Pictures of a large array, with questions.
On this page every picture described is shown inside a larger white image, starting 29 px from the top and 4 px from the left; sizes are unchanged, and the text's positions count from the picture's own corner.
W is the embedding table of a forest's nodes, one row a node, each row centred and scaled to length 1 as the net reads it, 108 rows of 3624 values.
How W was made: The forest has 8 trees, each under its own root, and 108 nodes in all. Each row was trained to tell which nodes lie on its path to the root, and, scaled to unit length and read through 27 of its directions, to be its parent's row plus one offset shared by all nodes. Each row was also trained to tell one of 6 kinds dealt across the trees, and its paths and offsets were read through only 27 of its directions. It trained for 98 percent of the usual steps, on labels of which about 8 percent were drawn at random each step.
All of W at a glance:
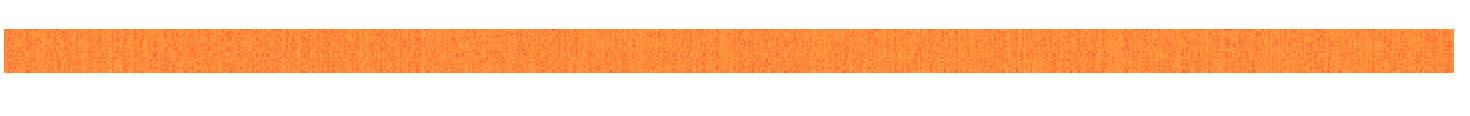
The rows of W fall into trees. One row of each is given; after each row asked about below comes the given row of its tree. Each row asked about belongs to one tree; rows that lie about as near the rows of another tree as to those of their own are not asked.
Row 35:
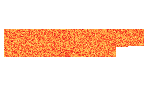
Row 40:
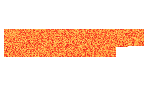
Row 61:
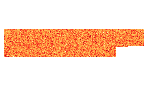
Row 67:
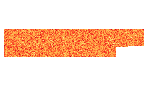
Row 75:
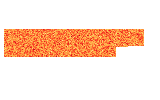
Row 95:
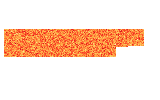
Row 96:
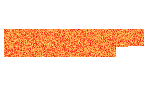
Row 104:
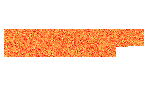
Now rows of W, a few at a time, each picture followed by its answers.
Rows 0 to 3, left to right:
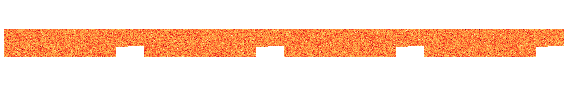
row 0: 104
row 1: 67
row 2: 61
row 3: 104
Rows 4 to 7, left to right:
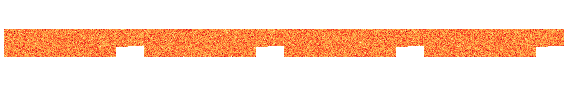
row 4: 104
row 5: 75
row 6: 67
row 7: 75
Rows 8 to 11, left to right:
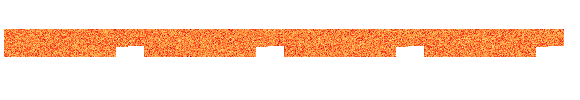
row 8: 95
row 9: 75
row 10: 67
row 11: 67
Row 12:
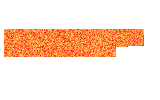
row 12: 95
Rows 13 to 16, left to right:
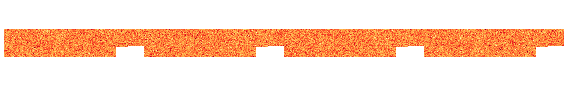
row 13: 61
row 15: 75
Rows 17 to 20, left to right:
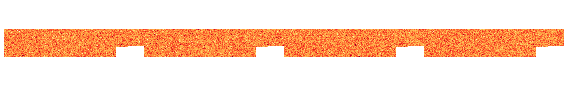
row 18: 75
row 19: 67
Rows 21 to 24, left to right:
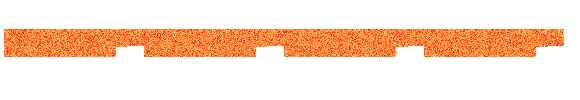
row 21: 61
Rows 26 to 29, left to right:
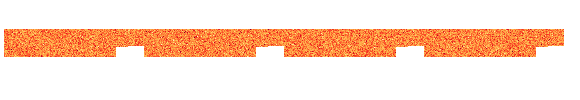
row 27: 104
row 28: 67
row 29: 104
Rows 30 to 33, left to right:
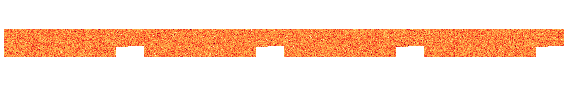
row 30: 75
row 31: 75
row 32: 104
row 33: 75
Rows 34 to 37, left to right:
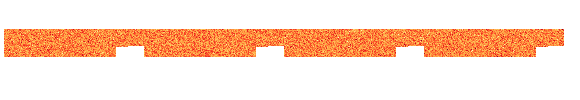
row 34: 61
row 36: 104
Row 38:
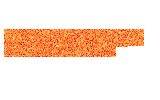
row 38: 61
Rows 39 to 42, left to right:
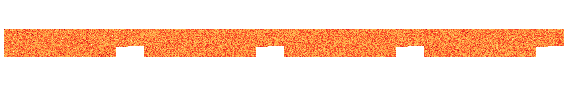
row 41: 40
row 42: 75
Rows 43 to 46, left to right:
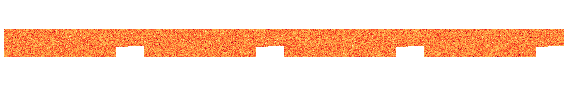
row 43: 104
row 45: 67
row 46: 104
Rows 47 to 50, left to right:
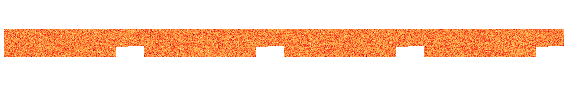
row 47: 75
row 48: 75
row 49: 61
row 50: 95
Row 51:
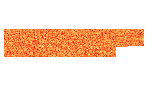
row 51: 75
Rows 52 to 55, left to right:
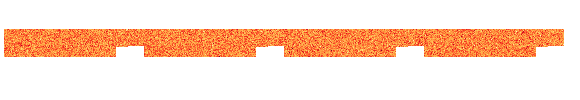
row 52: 61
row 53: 67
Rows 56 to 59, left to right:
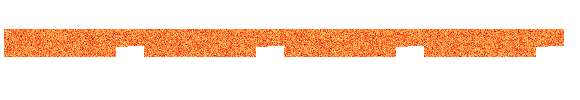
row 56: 61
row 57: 67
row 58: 61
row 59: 75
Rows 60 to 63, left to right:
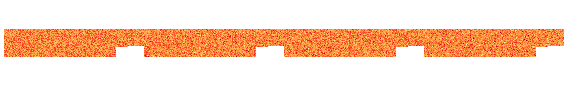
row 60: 40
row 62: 61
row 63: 61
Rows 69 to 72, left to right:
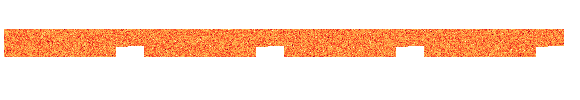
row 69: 61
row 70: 67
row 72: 104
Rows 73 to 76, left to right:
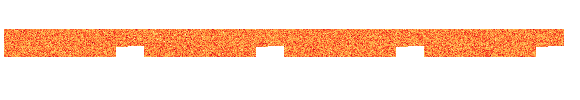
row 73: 96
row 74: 67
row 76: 35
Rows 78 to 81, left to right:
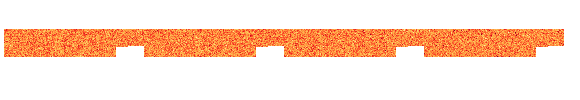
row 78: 96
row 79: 95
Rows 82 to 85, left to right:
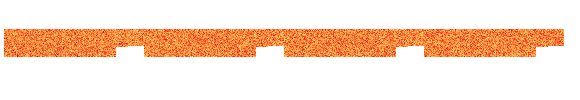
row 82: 67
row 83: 104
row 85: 95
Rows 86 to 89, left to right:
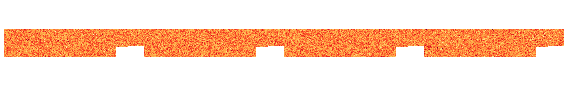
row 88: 35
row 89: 67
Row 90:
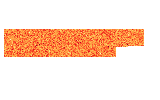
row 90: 75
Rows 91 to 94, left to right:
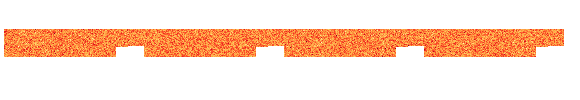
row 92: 35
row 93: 104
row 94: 67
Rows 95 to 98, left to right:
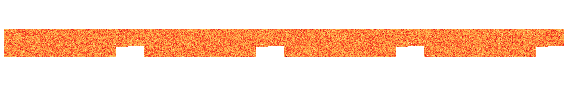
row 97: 61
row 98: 61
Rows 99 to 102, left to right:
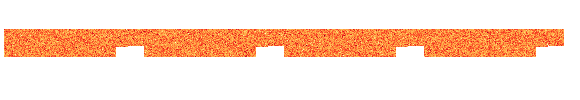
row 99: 104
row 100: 104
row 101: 75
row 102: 61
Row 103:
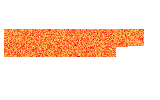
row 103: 67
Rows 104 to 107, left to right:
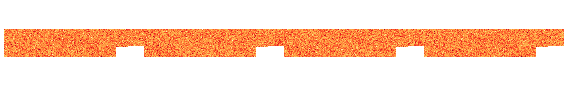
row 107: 104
